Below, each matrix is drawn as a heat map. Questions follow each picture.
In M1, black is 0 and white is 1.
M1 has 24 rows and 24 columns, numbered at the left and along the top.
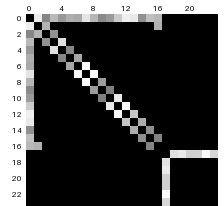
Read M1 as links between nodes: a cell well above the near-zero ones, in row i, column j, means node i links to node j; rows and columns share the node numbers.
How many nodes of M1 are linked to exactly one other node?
6
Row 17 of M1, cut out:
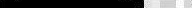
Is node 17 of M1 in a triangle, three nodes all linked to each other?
no
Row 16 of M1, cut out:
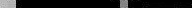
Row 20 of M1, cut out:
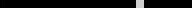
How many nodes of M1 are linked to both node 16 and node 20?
0
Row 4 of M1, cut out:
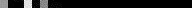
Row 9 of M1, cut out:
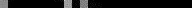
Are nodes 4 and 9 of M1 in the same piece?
yes
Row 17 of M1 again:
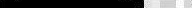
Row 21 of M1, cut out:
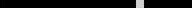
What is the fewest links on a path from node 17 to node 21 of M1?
1
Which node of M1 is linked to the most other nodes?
node 0
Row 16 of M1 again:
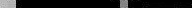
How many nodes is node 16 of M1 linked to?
3
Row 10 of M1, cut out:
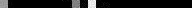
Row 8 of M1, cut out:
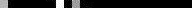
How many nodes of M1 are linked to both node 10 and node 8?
2
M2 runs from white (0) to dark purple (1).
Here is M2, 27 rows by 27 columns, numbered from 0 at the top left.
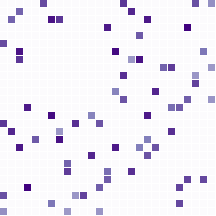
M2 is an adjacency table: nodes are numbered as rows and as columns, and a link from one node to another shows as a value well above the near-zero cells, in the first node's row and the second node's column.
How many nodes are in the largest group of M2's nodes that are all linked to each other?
2
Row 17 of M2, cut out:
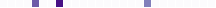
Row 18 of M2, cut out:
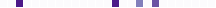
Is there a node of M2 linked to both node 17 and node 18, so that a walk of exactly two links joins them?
no
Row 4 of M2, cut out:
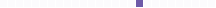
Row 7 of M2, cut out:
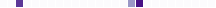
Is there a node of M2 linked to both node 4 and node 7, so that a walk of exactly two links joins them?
yes
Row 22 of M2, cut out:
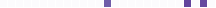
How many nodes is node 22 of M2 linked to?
3
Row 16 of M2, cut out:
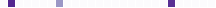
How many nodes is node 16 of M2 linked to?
3
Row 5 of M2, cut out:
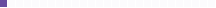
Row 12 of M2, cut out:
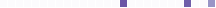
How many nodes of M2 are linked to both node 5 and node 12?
0
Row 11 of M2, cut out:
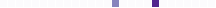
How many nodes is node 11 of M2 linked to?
2
